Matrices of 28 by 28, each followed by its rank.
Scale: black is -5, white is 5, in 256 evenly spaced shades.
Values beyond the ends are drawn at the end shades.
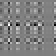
one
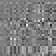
three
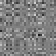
three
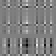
one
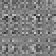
three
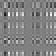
one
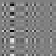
one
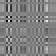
one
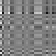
one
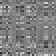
three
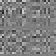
three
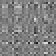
three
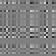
one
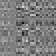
three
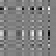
one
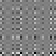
one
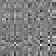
three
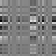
one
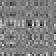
three
